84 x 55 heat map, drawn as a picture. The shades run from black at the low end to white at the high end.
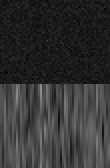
The table splits into 2 rows of 1 panel. Panel 1,1: very low, fine-grained, faint in contrast. Panel 2,1: low, streaked downward.
